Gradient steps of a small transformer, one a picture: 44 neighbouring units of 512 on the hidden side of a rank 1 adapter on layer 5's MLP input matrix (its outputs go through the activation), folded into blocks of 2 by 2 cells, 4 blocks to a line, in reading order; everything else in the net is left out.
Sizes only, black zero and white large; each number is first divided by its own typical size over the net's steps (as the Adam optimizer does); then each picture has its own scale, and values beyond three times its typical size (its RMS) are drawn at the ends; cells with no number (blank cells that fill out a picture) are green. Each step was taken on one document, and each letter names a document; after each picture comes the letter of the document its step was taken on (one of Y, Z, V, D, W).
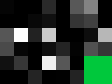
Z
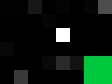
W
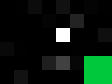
W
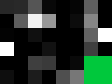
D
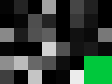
Z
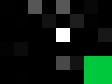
W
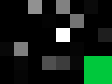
W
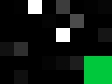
W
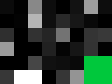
D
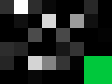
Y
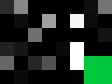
Y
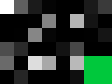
Y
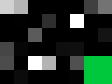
Y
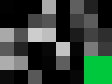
Z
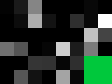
D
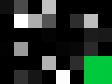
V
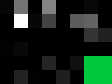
V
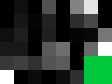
Z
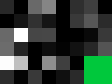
Z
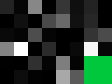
D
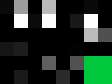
V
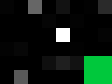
W
